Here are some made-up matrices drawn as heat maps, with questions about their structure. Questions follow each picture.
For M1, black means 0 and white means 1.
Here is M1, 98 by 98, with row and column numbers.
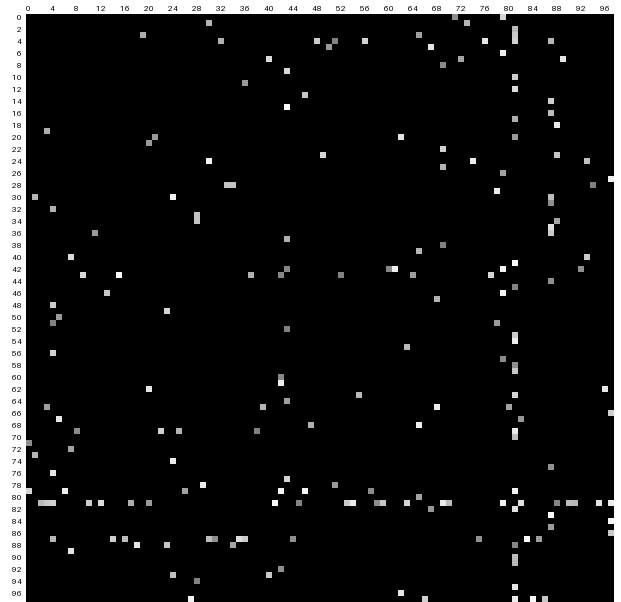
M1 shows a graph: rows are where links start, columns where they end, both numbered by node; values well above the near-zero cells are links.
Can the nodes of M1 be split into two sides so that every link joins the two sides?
yes
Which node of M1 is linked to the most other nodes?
node 81
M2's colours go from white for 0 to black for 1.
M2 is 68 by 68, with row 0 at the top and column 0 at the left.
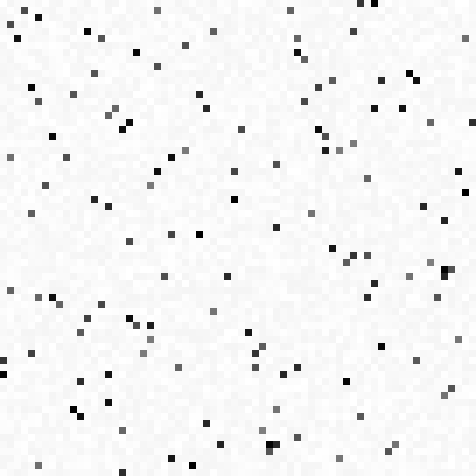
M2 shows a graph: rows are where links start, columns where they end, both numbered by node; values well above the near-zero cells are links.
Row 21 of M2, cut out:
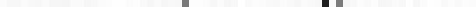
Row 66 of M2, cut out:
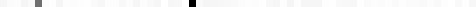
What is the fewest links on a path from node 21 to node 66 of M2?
6
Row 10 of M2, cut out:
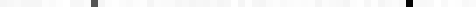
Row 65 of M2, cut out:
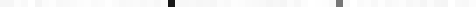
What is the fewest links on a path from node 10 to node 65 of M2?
5
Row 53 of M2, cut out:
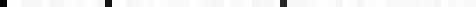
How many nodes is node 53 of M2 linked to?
3
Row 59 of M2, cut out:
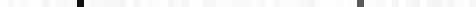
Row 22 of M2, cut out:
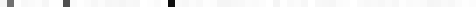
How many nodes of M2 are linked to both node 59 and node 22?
0
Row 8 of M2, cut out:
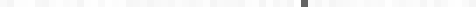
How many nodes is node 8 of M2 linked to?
1
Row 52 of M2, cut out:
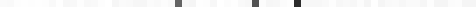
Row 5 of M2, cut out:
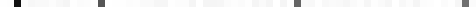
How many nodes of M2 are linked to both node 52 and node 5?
1
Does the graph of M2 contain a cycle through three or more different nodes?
no
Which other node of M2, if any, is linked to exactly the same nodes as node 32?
node 23
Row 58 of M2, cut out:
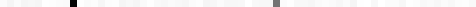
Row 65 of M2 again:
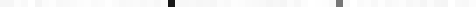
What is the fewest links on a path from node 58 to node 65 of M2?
6
